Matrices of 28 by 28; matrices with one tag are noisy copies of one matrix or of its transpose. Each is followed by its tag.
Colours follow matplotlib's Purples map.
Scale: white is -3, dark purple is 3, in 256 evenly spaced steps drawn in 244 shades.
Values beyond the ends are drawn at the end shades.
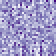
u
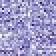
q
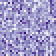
q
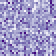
q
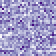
q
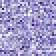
q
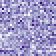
q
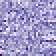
u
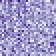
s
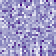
u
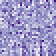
u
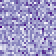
s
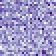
s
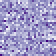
u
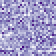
q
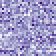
q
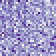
s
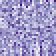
u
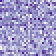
s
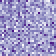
s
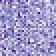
s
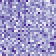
s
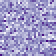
u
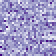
u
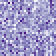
q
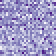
s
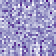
u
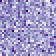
s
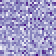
s
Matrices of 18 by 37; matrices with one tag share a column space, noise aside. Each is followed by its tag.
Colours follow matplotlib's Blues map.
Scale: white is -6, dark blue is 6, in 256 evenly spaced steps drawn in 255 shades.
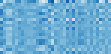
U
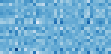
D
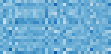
D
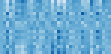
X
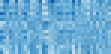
X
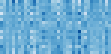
X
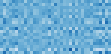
D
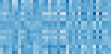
X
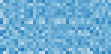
D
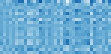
U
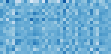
U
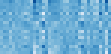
X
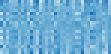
X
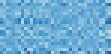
D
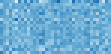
U
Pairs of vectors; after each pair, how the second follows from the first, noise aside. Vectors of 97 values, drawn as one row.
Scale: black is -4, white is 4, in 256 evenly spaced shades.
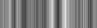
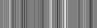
partly zeroed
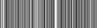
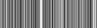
reversed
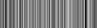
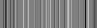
partly zeroed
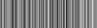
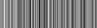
reversed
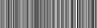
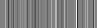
partly zeroed
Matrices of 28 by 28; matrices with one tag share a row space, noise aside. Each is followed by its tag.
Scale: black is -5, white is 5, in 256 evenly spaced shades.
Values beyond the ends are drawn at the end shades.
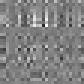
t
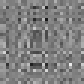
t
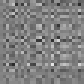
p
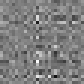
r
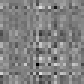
r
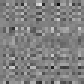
p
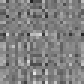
t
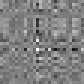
r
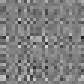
t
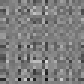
t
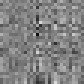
r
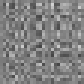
p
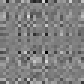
t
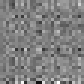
p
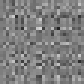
p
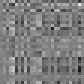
p
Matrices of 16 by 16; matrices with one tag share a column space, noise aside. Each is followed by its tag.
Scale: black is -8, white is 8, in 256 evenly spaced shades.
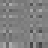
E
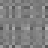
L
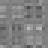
L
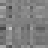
L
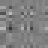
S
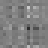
L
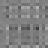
L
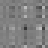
L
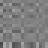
E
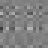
S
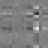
S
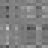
L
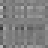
L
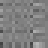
E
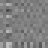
E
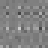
S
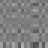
E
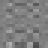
E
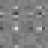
S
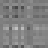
L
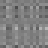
L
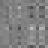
L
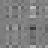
L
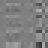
E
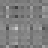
L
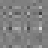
S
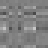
S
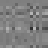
S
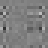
S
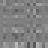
E
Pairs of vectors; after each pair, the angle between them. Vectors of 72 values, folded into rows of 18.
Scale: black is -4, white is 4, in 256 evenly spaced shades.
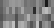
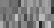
orthogonal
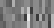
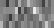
orthogonal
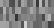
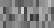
orthogonal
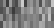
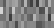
partly opposed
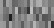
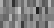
orthogonal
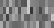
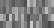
partly aligned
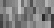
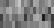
nearly parallel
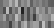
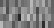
partly opposed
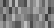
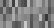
nearly parallel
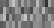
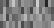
nearly parallel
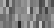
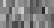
orthogonal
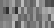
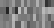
nearly parallel
